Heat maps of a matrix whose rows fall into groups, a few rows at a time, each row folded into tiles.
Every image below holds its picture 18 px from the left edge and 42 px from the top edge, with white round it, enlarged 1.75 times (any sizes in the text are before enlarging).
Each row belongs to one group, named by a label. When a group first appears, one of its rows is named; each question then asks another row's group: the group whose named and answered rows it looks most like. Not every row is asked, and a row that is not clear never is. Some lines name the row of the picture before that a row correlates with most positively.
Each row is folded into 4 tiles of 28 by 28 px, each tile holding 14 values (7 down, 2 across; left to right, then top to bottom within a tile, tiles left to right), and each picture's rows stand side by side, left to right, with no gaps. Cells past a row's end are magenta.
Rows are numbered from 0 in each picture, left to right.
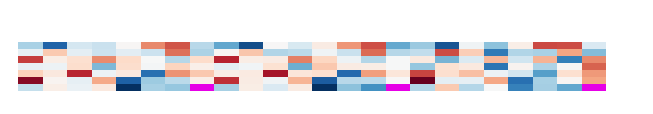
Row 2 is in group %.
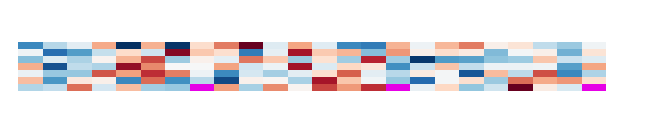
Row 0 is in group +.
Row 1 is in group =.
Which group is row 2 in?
=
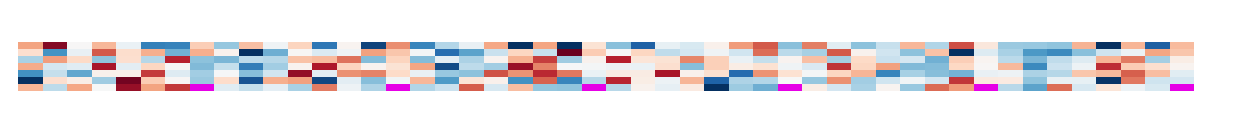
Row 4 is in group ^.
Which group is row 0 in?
=
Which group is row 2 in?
+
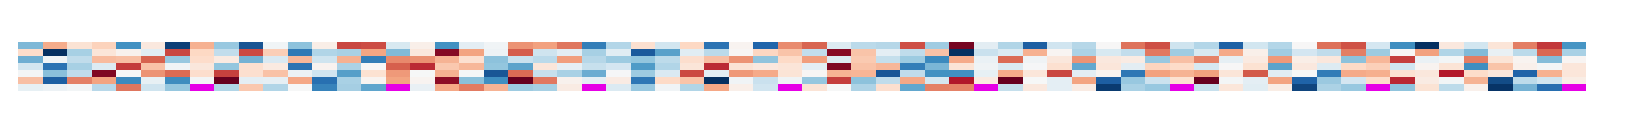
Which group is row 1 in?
%
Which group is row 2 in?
^
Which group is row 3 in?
+
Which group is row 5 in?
%
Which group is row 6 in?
%
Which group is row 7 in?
%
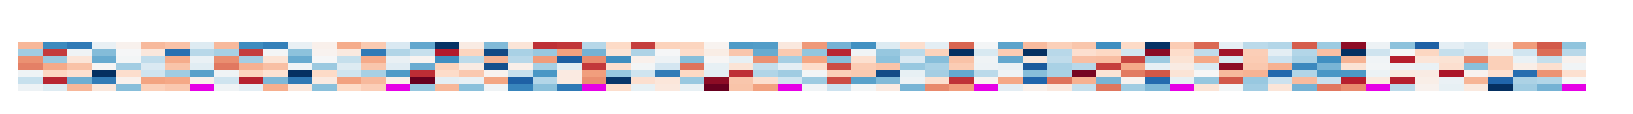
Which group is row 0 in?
^
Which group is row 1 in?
^
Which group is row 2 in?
%
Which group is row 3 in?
=
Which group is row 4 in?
^
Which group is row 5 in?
+
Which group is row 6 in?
^
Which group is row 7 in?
%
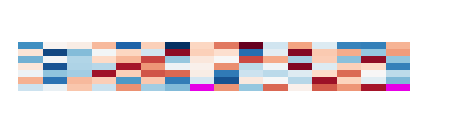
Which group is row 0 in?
+
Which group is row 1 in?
=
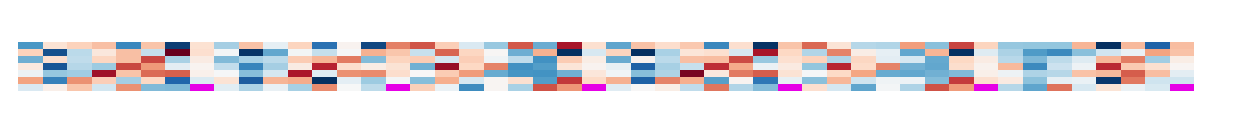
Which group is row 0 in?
+
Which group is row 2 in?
^
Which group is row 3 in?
+
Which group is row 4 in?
^
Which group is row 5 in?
+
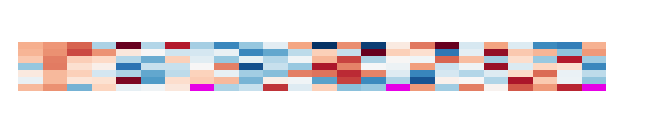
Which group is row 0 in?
^
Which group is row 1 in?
+
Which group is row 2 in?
=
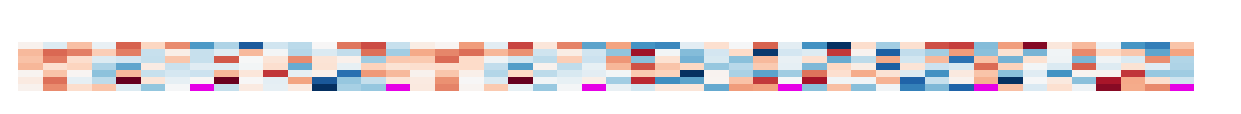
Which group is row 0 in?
^
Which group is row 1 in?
%
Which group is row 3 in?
^
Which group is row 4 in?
%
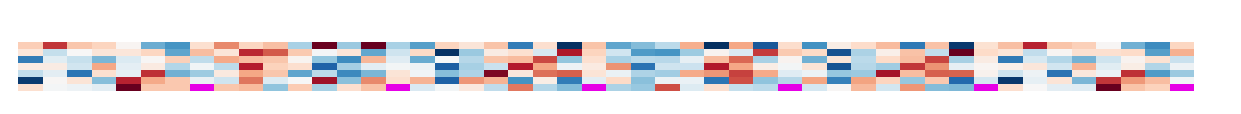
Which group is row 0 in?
=
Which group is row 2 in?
+
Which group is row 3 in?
+
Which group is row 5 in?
=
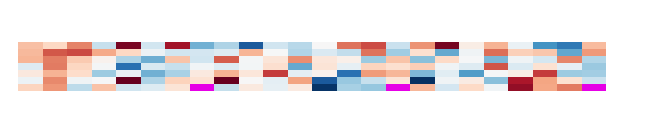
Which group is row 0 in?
^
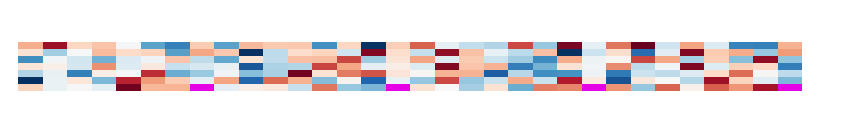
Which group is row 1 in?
+
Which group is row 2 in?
^
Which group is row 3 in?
=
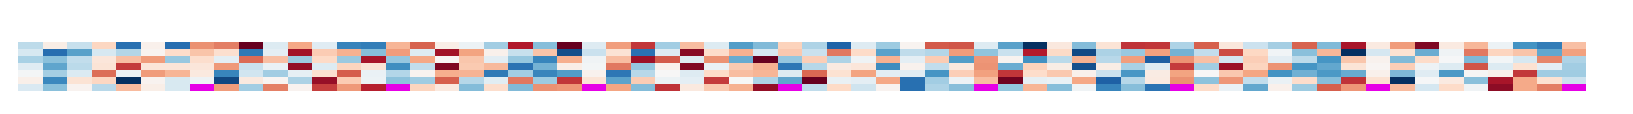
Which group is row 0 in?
+
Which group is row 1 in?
=
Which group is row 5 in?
%
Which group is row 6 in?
^
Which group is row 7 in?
=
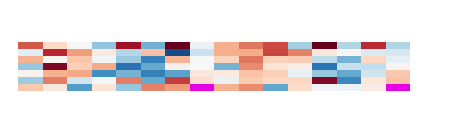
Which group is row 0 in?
^
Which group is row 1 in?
^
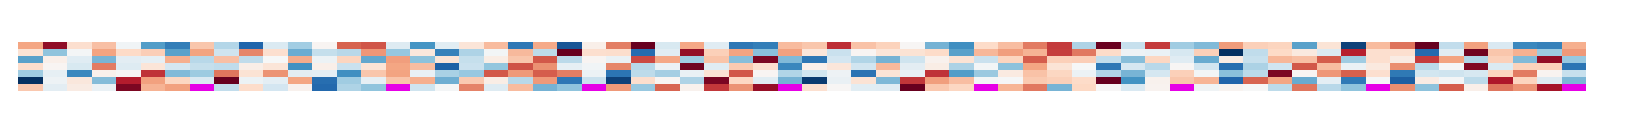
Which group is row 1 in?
%
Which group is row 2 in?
+
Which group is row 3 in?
=
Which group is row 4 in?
=
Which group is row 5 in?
^
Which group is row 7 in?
=
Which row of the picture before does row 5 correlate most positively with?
1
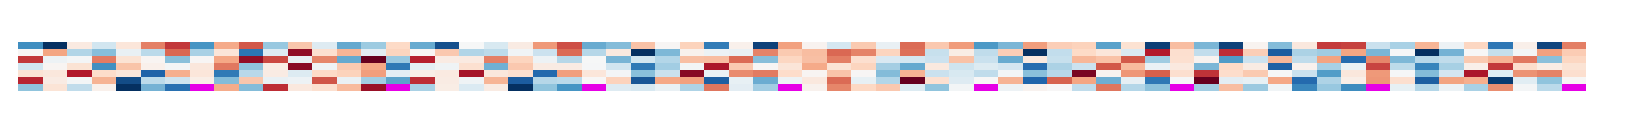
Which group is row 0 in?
%
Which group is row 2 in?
%
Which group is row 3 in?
+
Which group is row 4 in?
^
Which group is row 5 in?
+
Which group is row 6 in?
%
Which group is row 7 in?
+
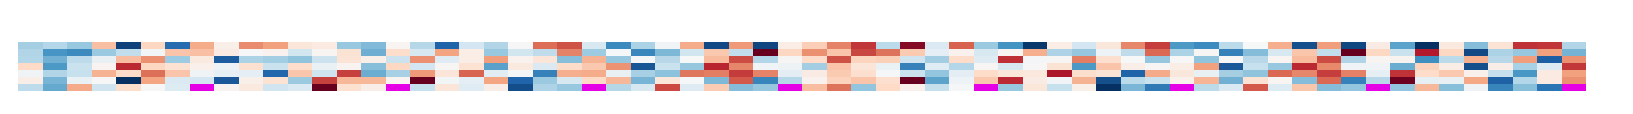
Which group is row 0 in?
+
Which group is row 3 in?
+
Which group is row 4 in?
^
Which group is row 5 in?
%
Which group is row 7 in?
%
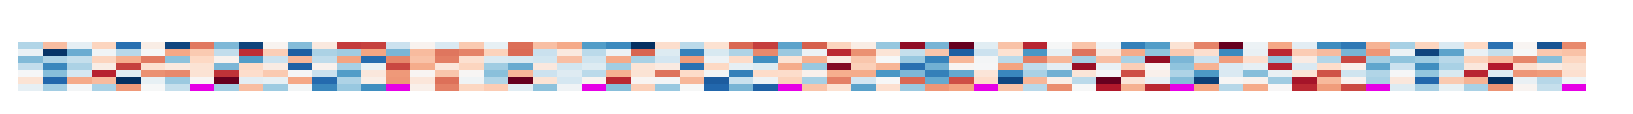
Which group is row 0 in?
+
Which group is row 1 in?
%
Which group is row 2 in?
^
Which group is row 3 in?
%
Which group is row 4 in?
^
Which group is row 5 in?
=
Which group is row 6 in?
=
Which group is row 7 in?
+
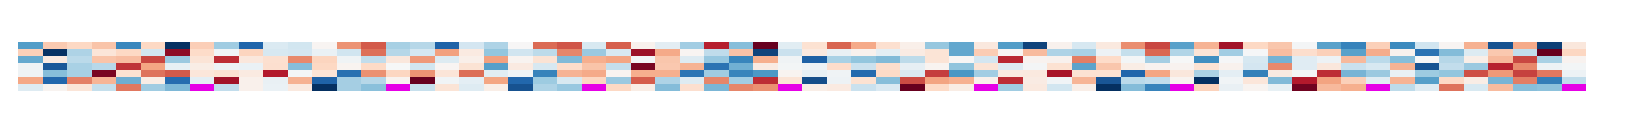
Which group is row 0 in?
+
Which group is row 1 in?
%
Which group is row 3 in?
^
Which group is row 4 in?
=
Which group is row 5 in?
%
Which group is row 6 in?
=
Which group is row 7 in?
+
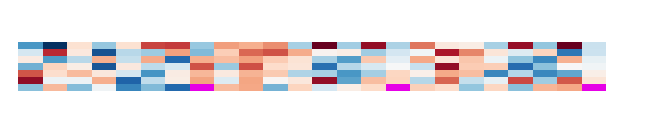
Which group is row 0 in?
%
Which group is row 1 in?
^
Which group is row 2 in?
^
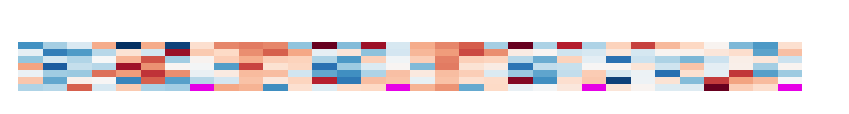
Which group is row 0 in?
+
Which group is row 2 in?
^
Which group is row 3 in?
=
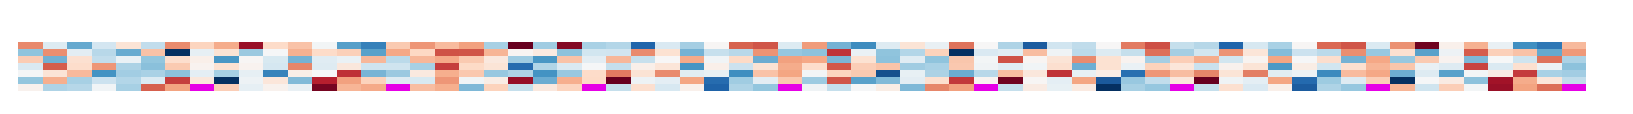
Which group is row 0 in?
^
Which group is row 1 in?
=
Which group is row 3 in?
%
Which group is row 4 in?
^
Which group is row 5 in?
%
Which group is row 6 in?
%
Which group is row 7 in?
=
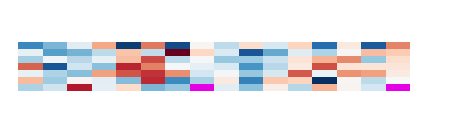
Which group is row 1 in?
+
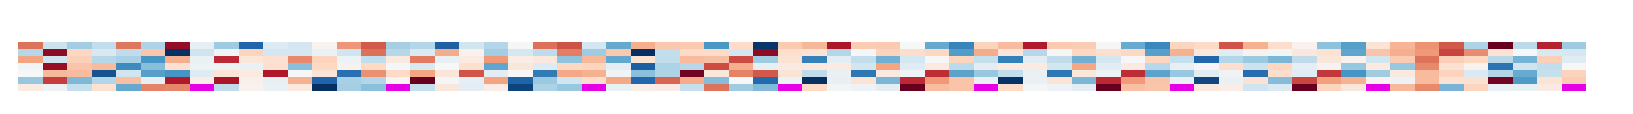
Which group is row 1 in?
%
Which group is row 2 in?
%
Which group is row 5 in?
=
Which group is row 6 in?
=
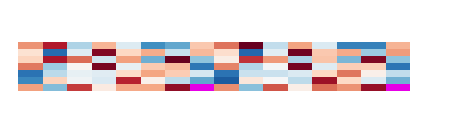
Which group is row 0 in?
=
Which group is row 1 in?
=
